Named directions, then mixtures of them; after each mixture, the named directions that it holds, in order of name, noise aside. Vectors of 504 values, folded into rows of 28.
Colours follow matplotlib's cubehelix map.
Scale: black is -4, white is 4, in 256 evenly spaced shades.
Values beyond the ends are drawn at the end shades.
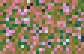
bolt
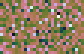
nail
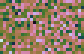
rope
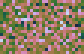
bolt, nail, rope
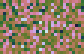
bolt, nail, rope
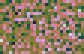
rope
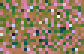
nail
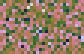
bolt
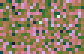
nail, rope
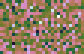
nail, rope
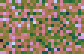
rope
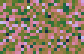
bolt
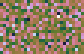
bolt, nail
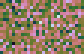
nail, rope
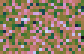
bolt, rope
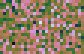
bolt, nail, rope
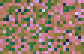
bolt, rope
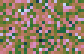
bolt, nail, rope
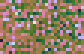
rope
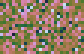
bolt, nail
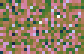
nail, rope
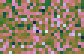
bolt, nail, rope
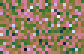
nail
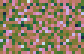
bolt, rope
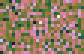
nail, rope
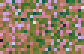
rope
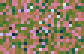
bolt, nail
